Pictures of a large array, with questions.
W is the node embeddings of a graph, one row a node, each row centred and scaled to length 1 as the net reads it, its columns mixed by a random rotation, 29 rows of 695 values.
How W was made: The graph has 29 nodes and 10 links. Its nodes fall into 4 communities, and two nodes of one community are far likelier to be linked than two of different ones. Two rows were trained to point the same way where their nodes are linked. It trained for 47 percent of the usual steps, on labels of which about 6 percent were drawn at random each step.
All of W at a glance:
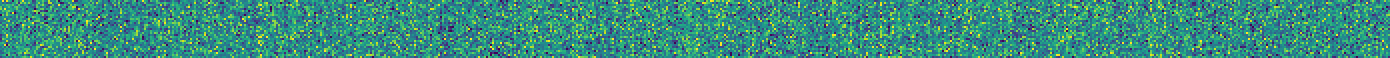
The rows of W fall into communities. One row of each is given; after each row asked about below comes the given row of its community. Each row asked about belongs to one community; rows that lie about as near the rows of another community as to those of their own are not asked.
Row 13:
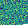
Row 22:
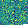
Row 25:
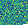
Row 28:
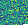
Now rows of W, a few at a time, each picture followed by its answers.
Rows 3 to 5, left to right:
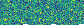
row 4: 22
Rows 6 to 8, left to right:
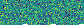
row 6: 13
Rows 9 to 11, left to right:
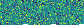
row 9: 25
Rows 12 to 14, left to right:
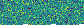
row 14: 22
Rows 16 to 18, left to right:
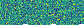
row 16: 25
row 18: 28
